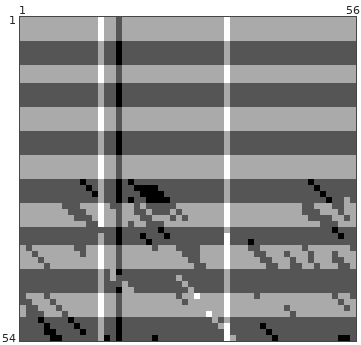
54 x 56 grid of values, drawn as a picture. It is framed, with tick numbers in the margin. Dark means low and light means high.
Seam: horizontal, 50% of the way down, the top part calmer. Stripes: horizontal, repeating 7 times. Odd lines: columns 14, 17 and 35. Average level on the scale: 50%. Calmest part: top right. Slope: none.
